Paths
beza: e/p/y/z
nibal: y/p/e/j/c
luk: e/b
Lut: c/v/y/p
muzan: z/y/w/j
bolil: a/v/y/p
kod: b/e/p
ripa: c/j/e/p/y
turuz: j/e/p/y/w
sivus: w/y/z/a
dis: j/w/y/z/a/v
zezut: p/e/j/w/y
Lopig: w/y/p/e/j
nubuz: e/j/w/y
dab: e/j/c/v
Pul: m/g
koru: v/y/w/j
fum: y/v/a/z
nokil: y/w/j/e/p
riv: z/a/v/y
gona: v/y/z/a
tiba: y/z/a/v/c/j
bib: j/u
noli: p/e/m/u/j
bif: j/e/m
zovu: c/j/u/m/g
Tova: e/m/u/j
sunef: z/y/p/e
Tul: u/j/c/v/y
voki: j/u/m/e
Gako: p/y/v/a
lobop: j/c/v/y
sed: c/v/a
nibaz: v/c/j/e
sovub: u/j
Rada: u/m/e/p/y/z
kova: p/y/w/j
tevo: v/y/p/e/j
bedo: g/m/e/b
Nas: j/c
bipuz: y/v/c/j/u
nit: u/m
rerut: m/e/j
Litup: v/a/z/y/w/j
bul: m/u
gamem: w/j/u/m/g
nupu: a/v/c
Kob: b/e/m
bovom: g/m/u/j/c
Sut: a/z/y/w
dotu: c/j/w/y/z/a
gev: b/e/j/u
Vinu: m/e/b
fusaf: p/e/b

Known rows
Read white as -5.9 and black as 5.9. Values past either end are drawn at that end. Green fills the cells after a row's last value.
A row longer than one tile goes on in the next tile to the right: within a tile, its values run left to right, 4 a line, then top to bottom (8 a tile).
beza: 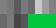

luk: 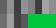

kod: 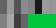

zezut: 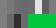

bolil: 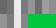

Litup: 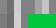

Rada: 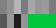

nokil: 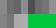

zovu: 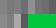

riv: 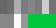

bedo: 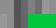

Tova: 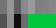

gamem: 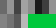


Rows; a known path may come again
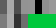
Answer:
Kob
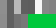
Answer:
Gako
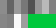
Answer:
tiba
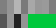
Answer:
Rada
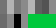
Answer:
rerut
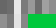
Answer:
bolil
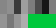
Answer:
dis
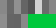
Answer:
kova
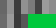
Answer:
luk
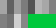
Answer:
bipuz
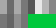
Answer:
tevo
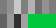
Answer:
nit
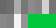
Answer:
riv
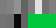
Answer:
noli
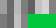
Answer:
gona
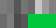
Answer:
beza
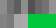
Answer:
nokil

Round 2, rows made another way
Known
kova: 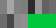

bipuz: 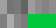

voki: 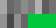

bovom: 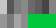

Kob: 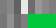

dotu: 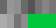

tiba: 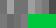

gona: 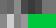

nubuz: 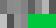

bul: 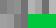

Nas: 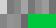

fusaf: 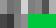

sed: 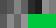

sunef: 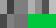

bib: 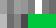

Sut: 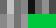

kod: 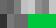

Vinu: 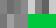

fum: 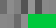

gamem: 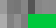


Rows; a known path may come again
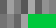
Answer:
fum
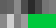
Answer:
gona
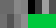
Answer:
Gako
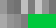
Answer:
bif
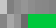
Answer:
Nas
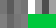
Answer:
nokil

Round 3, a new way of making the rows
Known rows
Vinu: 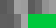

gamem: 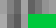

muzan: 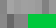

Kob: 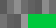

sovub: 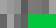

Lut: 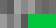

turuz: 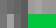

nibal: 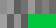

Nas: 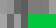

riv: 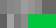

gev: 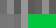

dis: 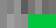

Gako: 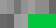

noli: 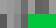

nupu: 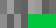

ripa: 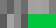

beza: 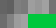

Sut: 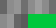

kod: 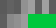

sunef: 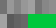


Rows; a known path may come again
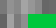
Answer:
riv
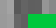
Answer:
bib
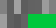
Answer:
nit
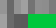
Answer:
zovu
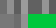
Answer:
gev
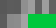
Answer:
kod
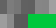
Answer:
bif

